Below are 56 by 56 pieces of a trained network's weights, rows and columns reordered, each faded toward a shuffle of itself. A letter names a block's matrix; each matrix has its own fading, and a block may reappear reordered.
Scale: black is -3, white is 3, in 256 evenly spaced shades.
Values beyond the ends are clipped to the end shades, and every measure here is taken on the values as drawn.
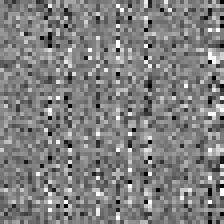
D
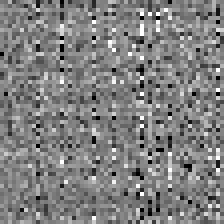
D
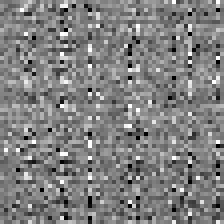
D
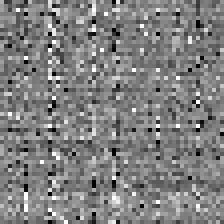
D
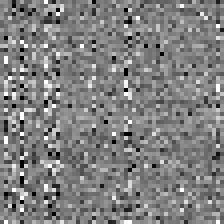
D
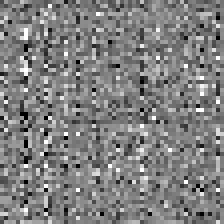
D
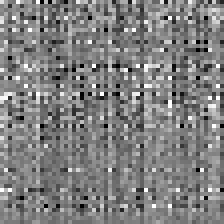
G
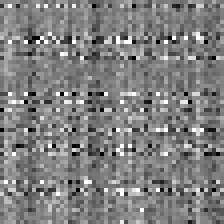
G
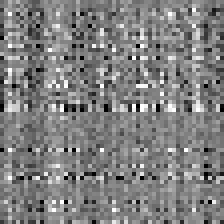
G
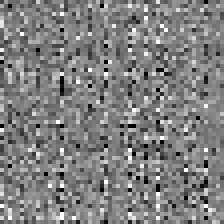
D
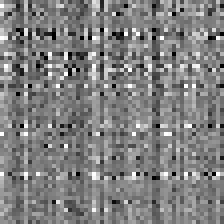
G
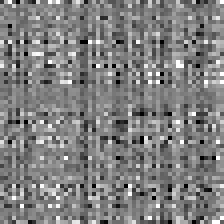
G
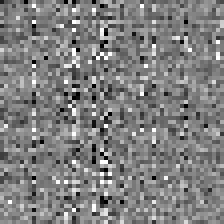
D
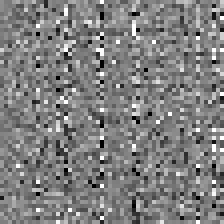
D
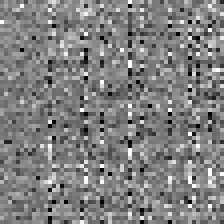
D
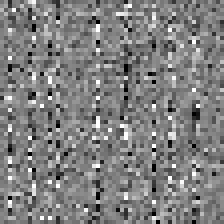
D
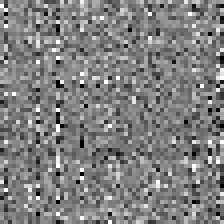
D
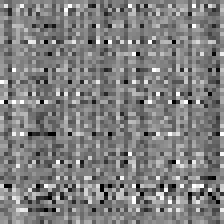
G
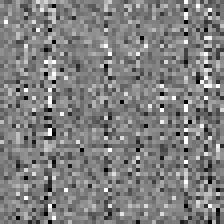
D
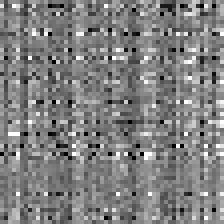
G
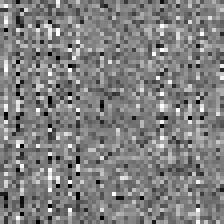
D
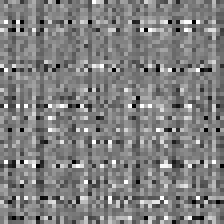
G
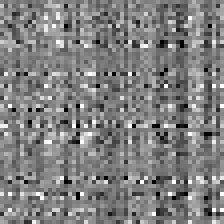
G
